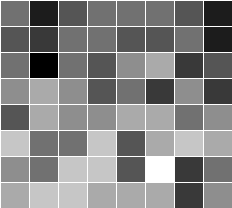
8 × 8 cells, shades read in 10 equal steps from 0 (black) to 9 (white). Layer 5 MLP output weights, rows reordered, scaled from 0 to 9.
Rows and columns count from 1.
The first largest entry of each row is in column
1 3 6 2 2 1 6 2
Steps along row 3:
down up down up up down up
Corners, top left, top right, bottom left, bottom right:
4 1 6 5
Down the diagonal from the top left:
4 2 4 3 6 6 2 5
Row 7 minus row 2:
2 2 3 3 0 6 -2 3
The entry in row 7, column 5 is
3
